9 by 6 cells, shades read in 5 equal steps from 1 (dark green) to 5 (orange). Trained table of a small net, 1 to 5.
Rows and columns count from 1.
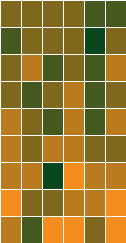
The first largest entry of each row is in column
1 2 2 4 1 1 4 1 3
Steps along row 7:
same down up down same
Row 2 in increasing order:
1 2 3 3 3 3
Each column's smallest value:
2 2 1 3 1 2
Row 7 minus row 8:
-1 1 -2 1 0 -1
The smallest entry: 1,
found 2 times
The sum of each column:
32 27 26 35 23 33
